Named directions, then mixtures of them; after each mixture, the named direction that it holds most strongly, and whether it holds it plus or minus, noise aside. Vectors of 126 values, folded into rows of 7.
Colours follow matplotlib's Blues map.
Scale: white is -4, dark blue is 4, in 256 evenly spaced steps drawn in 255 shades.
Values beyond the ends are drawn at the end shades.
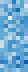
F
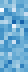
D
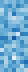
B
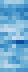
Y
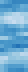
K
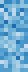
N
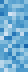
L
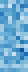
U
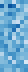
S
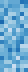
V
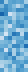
L, plus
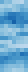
K, minus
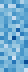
S, minus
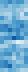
Y, minus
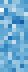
D, plus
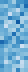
F, minus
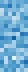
B, plus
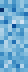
D, minus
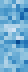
Y, plus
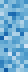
L, minus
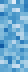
F, minus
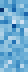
D, minus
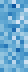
S, plus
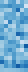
U, minus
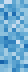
N, minus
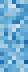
S, minus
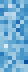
S, minus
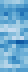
Y, plus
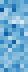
D, minus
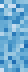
S, minus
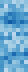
K, minus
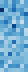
D, minus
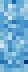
F, plus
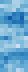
K, minus
